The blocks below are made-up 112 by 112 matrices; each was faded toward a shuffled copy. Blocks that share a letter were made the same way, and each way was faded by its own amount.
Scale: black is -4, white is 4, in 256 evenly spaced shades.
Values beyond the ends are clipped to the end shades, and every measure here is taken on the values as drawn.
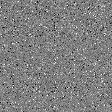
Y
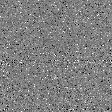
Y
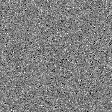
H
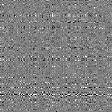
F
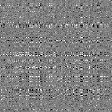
F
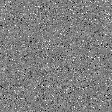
Y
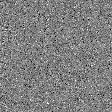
H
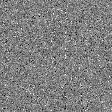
H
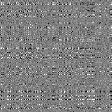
F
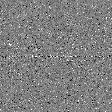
Y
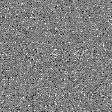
Y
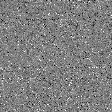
Y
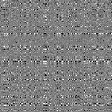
F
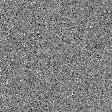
H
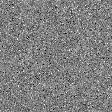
H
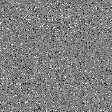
Y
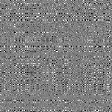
F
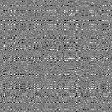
F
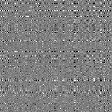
F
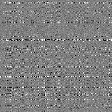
F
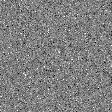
H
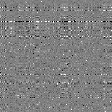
F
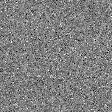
H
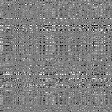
F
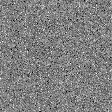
H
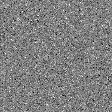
H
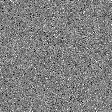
H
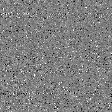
Y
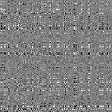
F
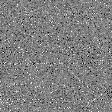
Y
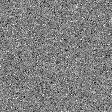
H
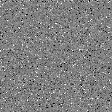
Y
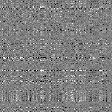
F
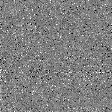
Y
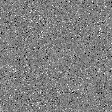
Y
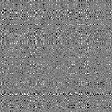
F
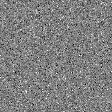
H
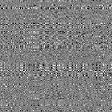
F
